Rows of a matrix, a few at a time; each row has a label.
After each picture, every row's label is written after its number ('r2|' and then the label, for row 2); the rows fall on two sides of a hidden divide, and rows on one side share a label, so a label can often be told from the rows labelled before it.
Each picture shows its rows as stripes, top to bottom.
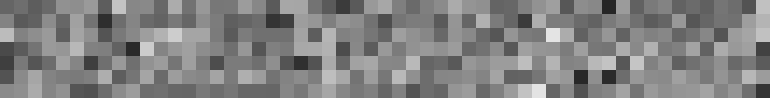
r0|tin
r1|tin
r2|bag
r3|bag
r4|bag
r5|bag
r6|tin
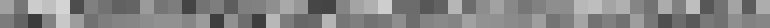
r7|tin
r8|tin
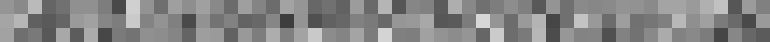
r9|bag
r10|tin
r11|tin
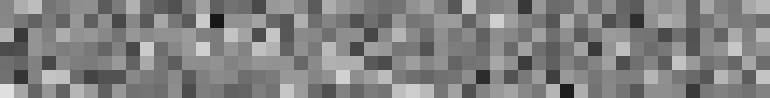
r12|tin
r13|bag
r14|tin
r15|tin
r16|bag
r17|tin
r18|tin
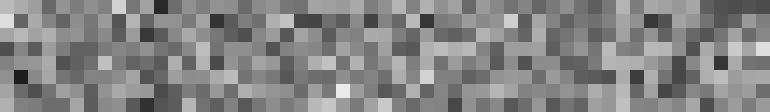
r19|tin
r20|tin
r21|tin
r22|tin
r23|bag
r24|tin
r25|tin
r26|tin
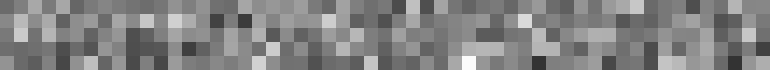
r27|tin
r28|bag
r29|bag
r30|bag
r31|bag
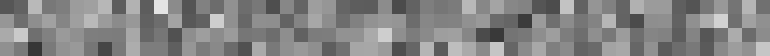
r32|bag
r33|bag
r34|tin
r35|tin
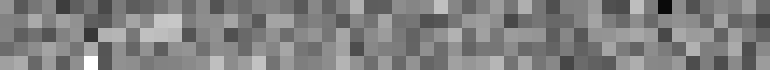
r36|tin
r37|bag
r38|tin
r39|tin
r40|tin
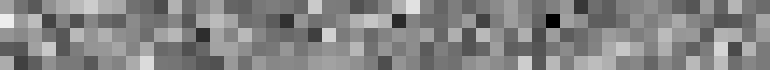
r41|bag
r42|tin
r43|bag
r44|bag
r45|bag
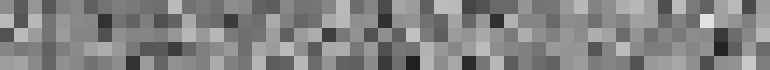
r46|tin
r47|tin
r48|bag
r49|tin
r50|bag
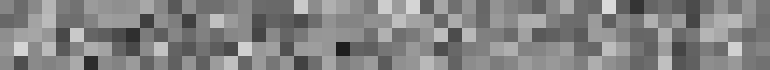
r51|bag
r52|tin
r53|bag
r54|bag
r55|bag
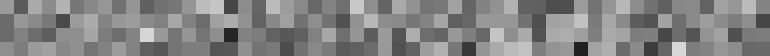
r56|tin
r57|bag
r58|bag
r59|bag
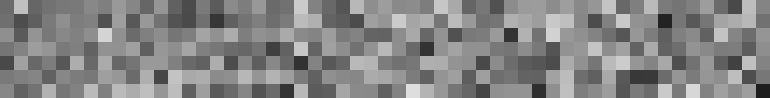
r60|bag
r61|tin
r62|bag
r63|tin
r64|bag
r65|bag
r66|bag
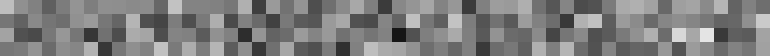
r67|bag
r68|tin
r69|tin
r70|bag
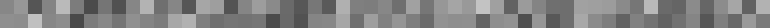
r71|tin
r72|tin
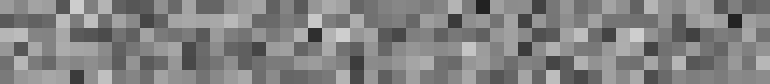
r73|bag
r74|bag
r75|tin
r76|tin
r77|tin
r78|bag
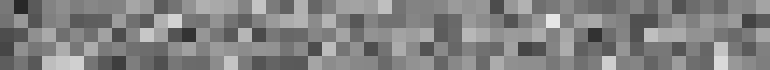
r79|tin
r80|bag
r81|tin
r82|bag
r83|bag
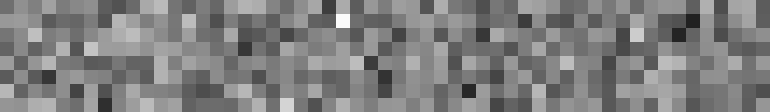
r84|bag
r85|tin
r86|bag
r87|bag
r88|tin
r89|bag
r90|tin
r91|tin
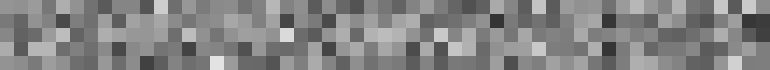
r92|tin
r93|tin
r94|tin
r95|tin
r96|tin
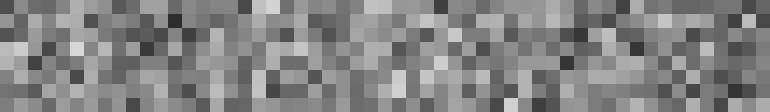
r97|bag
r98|bag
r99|bag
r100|bag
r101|tin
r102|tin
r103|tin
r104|tin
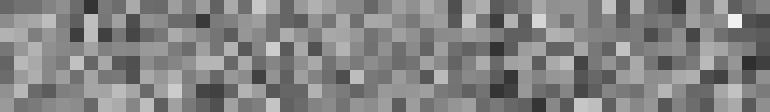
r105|bag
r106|tin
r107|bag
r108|tin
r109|bag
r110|bag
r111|bag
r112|tin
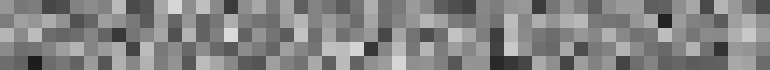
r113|bag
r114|tin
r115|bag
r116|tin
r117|tin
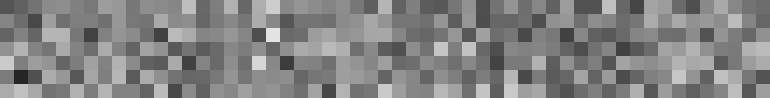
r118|bag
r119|bag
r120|tin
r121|bag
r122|tin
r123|tin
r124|tin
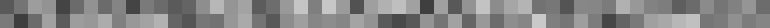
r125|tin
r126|tin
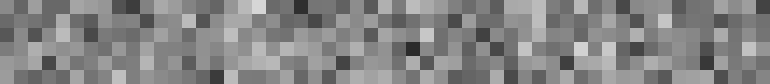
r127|bag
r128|bag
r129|bag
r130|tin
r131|bag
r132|bag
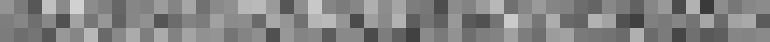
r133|bag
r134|bag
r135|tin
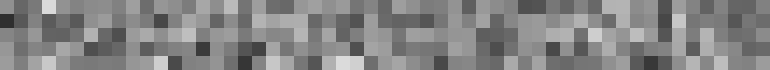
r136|tin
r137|tin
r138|bag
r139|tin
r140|tin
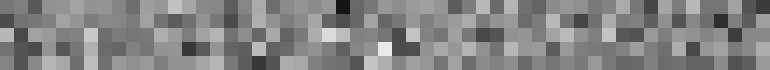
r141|bag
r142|bag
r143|bag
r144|tin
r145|tin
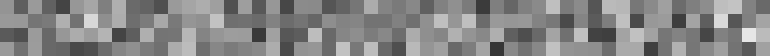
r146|bag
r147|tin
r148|tin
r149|tin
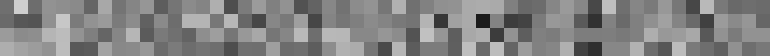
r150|bag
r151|bag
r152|tin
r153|tin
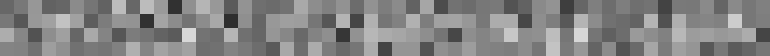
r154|tin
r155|tin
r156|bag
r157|bag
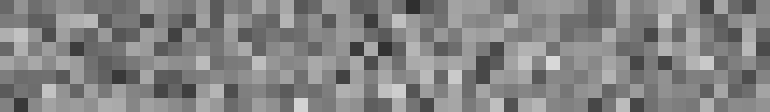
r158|tin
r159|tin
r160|bag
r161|bag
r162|bag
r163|bag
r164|tin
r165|tin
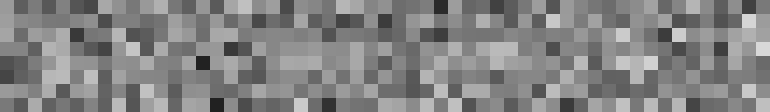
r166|tin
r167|bag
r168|tin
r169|tin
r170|tin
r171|tin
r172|bag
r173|tin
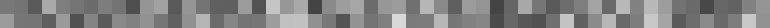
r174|tin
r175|bag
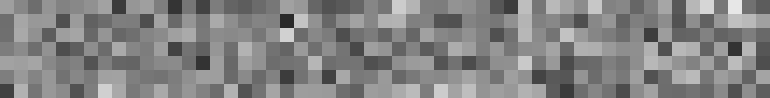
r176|bag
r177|bag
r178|bag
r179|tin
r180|bag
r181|tin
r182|bag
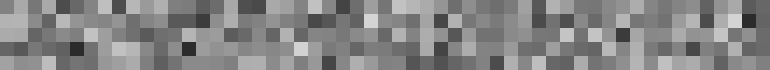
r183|bag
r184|tin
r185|bag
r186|tin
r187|tin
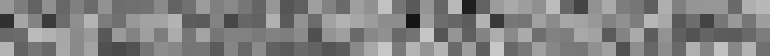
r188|bag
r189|tin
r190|tin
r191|bag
